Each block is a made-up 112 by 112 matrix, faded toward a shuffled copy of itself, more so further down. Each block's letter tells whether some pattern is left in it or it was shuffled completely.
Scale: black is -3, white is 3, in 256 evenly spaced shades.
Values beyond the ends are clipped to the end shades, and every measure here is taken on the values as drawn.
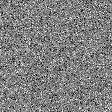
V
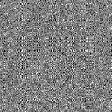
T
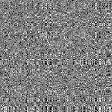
T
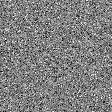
V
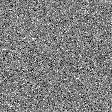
V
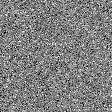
V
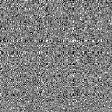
T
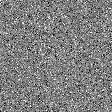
V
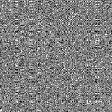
T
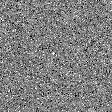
V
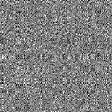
T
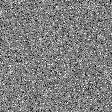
V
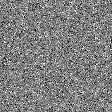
V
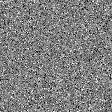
V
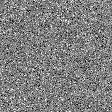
V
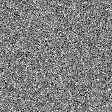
V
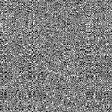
T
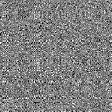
T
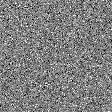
V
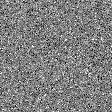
V
